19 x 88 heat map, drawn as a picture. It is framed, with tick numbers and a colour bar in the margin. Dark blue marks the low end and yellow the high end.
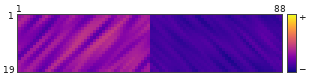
It is made of 1 by 2 panels. Panel 1,1: low, slanting up to the right. Panel 1,2: very low, slanting down to the right, faint in contrast.
